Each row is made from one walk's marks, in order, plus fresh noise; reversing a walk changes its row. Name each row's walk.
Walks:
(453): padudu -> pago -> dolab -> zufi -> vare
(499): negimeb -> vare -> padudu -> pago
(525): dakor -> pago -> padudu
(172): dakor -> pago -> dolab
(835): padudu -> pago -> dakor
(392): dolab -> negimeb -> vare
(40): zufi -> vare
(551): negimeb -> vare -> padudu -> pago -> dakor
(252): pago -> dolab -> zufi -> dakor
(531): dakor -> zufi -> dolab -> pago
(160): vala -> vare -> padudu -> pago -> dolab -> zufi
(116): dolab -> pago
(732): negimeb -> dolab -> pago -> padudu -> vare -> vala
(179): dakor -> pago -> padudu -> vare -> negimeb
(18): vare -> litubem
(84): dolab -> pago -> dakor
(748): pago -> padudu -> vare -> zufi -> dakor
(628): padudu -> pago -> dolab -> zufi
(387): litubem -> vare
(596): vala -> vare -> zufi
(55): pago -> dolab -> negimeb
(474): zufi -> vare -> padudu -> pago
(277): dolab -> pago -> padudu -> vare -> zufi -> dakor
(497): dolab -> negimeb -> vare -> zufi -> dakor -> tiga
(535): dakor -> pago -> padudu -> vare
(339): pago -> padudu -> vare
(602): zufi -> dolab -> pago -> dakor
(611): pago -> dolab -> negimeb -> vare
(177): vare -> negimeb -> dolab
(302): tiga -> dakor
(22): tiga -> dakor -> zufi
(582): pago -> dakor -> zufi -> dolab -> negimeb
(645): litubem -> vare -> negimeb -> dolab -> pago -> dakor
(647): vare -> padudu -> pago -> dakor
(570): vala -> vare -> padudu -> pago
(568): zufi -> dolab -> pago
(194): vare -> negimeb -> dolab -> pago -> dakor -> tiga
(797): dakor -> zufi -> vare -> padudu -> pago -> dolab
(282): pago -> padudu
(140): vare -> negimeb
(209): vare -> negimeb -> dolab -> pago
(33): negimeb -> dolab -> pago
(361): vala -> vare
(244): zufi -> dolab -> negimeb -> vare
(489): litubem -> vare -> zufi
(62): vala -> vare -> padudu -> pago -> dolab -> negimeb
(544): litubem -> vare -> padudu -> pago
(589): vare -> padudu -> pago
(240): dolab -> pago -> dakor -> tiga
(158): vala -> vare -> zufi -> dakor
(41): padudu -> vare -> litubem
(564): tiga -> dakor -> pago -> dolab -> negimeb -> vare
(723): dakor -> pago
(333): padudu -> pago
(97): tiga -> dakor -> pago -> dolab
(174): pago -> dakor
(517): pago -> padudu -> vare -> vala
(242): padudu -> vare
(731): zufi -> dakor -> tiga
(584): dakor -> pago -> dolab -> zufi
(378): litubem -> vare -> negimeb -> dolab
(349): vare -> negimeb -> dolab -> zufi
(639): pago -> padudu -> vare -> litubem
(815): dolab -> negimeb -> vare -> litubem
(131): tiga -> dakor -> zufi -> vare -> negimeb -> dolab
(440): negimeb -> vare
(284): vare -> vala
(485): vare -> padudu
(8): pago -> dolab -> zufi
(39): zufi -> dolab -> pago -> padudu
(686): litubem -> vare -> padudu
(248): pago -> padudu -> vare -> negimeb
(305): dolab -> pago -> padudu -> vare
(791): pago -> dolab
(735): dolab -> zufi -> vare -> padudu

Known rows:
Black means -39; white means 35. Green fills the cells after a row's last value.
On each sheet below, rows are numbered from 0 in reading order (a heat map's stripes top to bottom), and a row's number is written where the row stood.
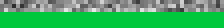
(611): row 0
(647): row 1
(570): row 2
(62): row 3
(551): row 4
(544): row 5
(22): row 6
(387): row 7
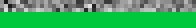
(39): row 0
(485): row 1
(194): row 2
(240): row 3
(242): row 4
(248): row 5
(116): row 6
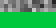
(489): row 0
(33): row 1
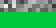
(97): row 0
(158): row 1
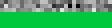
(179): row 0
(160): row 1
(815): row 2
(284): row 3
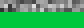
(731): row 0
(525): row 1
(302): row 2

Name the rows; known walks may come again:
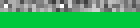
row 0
(535)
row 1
(551)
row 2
(97)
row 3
(41)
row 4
(387)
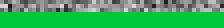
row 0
(584)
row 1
(723)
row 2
(731)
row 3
(517)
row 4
(333)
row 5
(33)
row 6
(55)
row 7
(160)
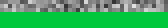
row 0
(647)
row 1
(361)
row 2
(8)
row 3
(440)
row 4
(835)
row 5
(499)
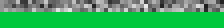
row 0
(645)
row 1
(611)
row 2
(544)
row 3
(628)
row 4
(282)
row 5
(564)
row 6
(248)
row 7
(252)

